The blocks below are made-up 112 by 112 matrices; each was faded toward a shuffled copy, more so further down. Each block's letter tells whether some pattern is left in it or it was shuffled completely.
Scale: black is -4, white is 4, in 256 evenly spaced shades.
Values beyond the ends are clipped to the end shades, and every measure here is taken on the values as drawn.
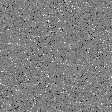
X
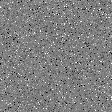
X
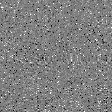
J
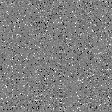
J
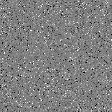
J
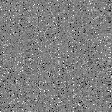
J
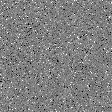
X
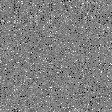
J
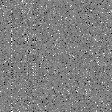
J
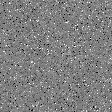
X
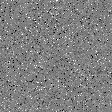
X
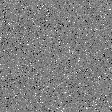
X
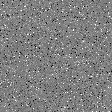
X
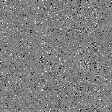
J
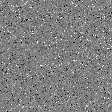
X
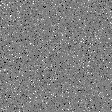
X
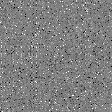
J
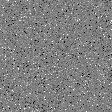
X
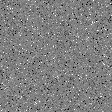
X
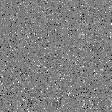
J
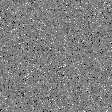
X
